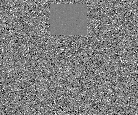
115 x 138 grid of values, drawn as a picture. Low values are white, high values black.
Stripes: none. Odd patch: calmer, in the top middle. Slope: none. Calmest part: top middle. Grain: fine.
